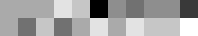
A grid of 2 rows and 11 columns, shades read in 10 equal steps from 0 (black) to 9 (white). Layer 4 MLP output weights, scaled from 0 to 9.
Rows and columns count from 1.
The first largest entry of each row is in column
4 11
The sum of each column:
12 10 13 12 13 8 11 12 12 12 11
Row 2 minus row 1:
0 -2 1 -4 -1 8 1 4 2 2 7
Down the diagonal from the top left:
6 4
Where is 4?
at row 1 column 8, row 2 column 2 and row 2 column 4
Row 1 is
6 6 6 8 7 0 5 4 5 5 2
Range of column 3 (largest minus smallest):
1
